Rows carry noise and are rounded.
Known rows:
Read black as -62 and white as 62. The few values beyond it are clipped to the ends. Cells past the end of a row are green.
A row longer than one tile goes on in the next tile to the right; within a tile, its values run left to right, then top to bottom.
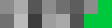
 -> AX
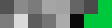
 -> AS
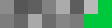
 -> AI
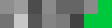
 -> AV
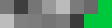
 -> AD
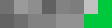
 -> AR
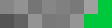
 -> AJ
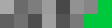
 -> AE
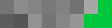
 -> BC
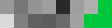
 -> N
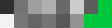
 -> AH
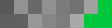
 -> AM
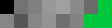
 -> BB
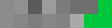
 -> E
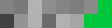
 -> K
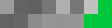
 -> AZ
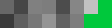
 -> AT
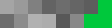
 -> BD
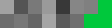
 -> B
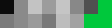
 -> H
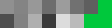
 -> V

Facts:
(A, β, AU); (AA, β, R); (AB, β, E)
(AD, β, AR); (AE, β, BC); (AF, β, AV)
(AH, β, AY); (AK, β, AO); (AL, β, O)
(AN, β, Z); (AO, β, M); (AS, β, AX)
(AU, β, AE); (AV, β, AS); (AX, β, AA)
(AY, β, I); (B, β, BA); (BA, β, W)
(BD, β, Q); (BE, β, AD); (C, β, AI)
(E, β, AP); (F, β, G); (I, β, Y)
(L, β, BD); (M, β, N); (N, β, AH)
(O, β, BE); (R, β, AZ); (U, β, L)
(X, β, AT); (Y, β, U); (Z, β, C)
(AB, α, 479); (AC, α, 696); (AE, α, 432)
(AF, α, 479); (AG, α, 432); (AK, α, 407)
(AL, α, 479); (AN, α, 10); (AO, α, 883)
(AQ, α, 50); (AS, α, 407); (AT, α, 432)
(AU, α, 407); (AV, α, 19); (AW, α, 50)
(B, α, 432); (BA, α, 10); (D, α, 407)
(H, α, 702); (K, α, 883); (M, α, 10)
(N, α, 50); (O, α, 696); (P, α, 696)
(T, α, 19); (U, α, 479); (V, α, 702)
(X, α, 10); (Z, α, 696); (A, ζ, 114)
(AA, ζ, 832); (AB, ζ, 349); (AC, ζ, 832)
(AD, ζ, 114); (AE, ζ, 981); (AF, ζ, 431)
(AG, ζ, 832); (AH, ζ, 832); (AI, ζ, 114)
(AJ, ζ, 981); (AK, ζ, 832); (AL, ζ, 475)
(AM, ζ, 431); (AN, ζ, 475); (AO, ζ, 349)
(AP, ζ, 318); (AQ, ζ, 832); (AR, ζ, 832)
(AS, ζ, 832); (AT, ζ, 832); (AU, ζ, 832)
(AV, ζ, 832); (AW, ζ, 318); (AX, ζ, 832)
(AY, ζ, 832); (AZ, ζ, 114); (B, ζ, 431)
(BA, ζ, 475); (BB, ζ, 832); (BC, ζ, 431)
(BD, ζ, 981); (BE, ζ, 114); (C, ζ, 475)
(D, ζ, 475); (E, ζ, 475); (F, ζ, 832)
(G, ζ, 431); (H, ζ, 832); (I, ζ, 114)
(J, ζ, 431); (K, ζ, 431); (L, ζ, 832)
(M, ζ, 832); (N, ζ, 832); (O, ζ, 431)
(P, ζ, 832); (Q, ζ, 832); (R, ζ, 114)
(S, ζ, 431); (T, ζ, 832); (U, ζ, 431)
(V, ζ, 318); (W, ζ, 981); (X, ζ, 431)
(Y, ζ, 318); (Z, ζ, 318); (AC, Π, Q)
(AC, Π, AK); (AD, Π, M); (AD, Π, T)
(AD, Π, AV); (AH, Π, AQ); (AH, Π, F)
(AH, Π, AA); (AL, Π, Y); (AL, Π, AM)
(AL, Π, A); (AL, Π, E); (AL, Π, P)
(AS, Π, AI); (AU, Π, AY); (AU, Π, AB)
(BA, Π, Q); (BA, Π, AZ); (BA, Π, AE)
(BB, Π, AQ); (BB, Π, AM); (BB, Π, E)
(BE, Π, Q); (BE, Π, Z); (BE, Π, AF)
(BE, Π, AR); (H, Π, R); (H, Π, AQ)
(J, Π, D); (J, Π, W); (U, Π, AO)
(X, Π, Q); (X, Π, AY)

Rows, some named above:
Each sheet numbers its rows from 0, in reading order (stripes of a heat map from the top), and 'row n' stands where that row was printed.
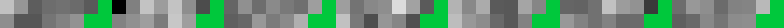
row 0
Z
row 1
H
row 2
AM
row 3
BE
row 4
AY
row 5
AL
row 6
AR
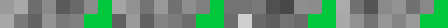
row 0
O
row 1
AF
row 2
AB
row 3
A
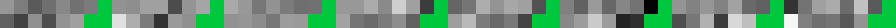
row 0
AP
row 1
M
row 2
AN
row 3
BA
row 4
AU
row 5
U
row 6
V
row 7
AH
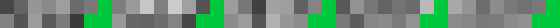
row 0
J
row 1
X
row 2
R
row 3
P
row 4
C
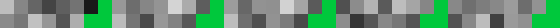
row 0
Y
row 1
BE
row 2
BE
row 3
AC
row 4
D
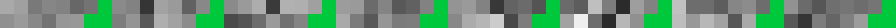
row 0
AN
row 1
R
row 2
Q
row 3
O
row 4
L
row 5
AO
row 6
I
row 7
AW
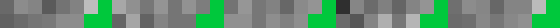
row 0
AR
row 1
AF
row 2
F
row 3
AQ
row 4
AR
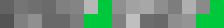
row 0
T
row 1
AK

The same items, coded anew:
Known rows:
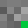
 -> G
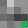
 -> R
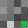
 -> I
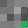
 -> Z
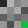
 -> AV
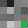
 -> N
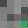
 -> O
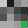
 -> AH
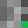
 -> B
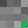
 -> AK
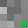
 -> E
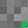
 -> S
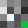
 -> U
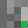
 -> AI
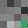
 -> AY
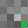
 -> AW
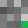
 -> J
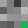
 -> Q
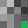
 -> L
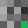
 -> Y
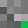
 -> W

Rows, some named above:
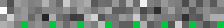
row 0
AL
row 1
AD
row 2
R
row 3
BA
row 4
J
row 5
H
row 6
I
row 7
T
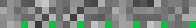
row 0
AN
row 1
AS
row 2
AU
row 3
AO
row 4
AN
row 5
AO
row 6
AR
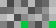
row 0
X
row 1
AC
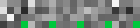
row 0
U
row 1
BB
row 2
AR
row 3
AB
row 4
H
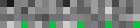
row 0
N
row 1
A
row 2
M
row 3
AZ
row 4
D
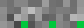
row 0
AM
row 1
AB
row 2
P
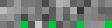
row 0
AF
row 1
I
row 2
BD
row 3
C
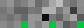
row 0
F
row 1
BE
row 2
AQ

